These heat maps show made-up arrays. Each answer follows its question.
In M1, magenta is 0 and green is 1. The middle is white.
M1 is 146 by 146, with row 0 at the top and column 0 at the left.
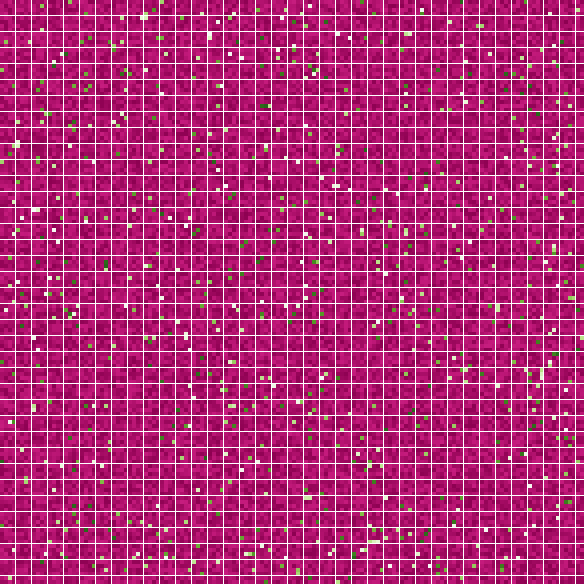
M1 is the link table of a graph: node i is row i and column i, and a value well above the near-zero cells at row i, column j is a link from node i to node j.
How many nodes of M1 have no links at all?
2
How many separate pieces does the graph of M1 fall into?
3
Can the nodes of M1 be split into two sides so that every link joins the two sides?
yes
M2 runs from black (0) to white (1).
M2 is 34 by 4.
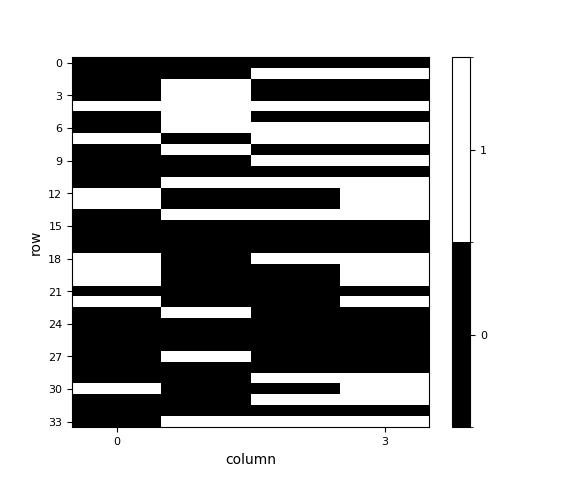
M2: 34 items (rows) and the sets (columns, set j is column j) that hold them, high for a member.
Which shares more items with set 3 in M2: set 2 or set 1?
set 2
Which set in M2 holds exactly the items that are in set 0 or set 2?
3
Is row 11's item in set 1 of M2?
yes
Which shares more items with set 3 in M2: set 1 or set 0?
set 0
